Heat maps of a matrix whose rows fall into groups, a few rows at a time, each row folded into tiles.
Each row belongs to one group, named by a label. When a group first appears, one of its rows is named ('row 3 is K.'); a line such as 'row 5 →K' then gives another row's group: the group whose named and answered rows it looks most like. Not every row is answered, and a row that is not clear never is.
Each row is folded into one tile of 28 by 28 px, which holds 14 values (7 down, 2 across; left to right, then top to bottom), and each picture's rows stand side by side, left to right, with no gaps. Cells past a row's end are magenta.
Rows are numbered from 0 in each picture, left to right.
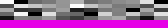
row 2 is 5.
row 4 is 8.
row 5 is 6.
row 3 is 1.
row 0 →6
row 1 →1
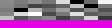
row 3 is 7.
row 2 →6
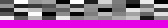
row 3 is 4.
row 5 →6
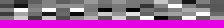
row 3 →8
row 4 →8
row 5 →7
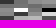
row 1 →8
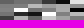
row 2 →4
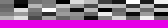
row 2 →4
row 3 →6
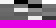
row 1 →7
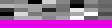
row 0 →1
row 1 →4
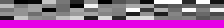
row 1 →4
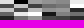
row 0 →6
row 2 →5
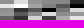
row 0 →5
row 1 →8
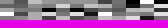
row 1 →8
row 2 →8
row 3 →1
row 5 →6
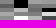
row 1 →8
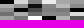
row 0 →4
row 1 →7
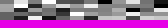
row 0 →5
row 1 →7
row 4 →8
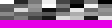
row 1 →5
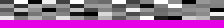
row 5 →7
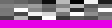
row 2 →6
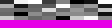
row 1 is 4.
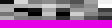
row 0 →4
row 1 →1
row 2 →1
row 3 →5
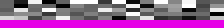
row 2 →7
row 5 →7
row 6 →5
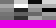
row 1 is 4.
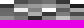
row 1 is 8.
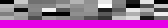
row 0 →4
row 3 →5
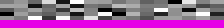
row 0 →1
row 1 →7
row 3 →8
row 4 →1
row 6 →4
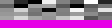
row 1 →4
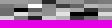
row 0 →8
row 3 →1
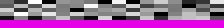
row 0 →6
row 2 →8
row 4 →6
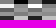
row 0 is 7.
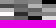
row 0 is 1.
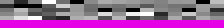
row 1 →7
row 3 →8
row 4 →8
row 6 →8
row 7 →4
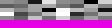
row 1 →4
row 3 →4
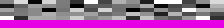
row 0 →7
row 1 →4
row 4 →8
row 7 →7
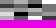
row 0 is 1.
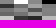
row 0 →7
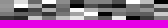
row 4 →7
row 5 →6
